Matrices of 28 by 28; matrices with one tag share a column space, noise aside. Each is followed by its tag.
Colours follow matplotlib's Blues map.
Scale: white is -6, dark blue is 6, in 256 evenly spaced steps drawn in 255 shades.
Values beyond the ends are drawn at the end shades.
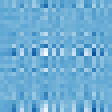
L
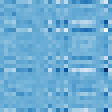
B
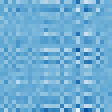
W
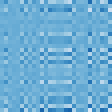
W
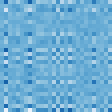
W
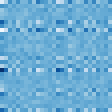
B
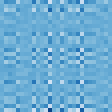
W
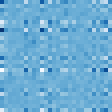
B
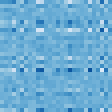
B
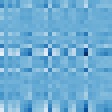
L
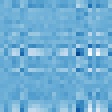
L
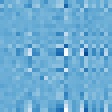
L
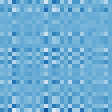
W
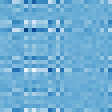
B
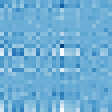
L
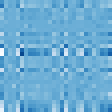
L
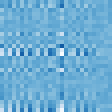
L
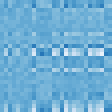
L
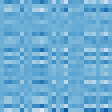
W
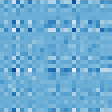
B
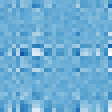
L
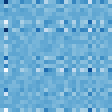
B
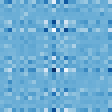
B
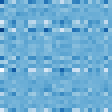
B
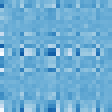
L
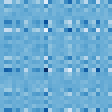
B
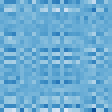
W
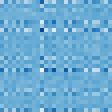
B
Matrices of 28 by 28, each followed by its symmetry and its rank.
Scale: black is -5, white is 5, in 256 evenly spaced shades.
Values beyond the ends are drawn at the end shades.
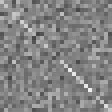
symmetric, full rank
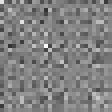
symmetric, rank three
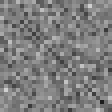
symmetric, full rank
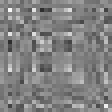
symmetric, rank three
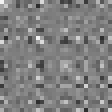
symmetric, rank three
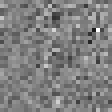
neither, rank five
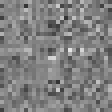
neither, rank five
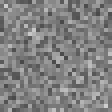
symmetric, full rank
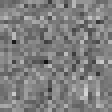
neither, rank five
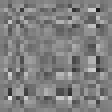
antisymmetric, rank two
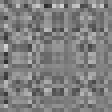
antisymmetric, rank two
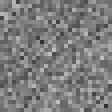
symmetric, full rank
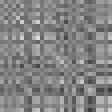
symmetric, rank three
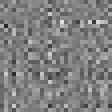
neither, rank five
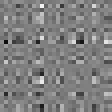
antisymmetric, rank two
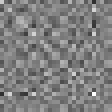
symmetric, rank three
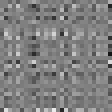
antisymmetric, rank two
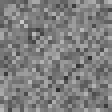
symmetric, full rank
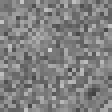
symmetric, full rank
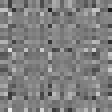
antisymmetric, rank two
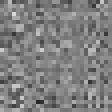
neither, rank five
